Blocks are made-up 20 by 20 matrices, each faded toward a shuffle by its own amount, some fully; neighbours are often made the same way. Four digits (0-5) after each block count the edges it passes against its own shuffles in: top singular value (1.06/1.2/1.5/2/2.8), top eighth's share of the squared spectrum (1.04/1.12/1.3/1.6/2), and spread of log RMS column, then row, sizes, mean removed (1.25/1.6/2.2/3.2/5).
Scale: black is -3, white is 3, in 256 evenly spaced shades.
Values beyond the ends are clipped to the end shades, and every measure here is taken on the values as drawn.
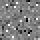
1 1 0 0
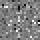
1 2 0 1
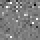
2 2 0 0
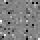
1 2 1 0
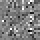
2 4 2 1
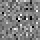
2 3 1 0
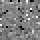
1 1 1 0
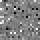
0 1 0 0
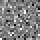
0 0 0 0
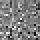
2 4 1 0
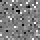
0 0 0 0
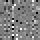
3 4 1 0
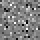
1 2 0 0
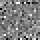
1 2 0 2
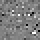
1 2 0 0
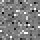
0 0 0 0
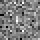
1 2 1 0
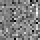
1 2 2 0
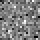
0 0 0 0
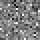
0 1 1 0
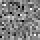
0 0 0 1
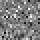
2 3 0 1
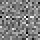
3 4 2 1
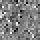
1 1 0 0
